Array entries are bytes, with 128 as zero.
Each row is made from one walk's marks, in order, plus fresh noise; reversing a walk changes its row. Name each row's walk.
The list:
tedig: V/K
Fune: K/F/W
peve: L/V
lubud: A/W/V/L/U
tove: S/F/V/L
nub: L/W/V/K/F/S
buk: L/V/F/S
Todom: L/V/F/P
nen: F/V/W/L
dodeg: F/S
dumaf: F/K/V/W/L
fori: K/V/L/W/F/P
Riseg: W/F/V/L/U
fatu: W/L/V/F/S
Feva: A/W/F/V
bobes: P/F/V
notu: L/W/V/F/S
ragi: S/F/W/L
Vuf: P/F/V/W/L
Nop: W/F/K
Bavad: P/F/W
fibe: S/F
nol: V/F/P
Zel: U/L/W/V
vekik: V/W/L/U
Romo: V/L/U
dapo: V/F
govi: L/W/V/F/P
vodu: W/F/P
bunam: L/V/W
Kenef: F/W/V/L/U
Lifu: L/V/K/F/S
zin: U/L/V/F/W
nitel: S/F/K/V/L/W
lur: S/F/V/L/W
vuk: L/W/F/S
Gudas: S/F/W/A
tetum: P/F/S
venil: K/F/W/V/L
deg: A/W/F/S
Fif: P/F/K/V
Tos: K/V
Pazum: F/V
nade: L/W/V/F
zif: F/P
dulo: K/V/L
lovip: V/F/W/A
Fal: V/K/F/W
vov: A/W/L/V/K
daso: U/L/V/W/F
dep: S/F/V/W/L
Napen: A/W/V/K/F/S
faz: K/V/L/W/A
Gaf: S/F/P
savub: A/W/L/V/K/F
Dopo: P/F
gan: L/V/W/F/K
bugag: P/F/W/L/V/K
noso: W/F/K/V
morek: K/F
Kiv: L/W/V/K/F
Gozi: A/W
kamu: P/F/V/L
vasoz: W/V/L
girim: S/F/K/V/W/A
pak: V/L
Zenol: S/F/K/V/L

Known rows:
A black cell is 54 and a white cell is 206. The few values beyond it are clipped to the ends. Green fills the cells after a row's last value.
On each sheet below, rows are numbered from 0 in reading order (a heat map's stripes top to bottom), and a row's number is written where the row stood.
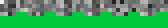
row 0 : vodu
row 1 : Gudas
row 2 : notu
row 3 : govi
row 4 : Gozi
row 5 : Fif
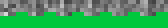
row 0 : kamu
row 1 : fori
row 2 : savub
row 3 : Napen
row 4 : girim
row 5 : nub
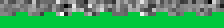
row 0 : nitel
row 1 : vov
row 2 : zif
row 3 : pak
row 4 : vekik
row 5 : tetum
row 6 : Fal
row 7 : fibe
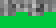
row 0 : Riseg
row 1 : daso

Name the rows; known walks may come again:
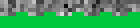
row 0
fatu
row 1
Lifu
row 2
Tos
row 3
Nop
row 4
Fune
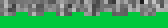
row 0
daso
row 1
venil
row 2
nen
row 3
noso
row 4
vekik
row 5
Romo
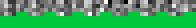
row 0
nade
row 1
Feva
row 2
Todom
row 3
Pazum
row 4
fibe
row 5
buk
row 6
pak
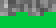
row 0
Napen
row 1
faz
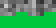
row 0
lovip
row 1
Kiv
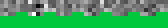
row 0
tove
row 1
zif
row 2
Riseg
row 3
Gaf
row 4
nitel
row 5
Bavad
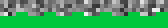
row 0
nol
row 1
deg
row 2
kamu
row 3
tetum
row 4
vuk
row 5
dodeg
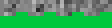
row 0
zin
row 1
Zel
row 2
savub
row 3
girim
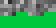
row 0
bunam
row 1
bugag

